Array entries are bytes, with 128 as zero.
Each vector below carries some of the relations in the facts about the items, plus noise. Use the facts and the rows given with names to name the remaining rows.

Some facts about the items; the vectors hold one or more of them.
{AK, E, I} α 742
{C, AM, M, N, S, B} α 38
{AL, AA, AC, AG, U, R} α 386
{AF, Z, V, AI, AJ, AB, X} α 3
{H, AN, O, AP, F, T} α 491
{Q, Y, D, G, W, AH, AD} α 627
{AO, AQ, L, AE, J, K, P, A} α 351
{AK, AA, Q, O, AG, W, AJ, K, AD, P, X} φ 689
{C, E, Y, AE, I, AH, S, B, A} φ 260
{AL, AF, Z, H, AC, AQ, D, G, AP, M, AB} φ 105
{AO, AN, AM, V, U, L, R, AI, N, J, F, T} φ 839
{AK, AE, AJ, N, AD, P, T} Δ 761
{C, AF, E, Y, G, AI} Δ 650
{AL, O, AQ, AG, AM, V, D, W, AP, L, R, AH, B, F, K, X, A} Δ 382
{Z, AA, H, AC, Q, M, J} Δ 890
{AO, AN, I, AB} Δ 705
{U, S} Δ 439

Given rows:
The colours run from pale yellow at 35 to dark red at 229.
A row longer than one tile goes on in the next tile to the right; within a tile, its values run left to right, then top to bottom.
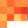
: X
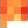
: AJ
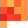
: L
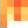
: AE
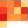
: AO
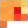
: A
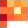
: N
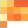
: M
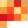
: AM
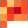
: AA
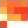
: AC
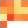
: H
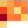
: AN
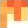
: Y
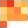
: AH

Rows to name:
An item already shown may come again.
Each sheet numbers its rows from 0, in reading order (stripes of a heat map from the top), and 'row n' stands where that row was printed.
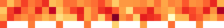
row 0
AA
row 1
R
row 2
AL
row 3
AG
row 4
AN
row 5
L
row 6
AC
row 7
R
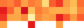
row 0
AI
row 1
Z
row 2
P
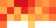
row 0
U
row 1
AD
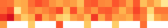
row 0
F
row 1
W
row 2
E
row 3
W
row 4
AD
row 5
I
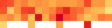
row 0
AD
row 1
O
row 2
V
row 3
S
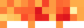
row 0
AF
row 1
J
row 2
F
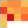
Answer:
O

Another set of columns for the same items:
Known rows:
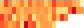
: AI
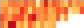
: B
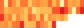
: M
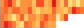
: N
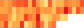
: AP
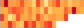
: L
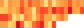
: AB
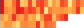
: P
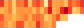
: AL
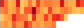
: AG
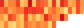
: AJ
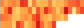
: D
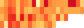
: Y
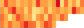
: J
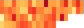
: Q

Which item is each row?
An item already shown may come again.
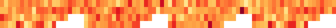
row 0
AB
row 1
W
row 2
AN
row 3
AB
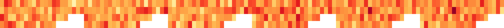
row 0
AM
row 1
M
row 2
H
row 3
AD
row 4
O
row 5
O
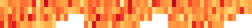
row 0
C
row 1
AH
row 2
V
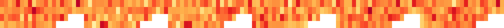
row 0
X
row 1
Z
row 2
AC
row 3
C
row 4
AG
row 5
W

